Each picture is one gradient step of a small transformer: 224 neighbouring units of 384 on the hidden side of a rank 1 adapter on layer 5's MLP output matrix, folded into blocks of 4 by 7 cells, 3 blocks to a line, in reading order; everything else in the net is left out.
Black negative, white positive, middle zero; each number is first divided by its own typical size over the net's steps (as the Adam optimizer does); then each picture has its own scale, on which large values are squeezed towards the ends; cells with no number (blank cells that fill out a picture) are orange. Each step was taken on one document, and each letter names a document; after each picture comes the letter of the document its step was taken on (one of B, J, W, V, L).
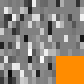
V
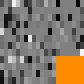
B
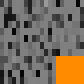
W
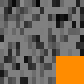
B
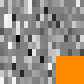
V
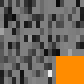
W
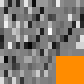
V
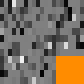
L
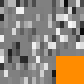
L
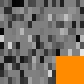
B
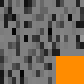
W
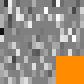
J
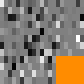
W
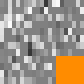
J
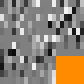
L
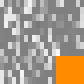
W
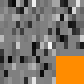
L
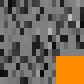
L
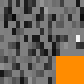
W
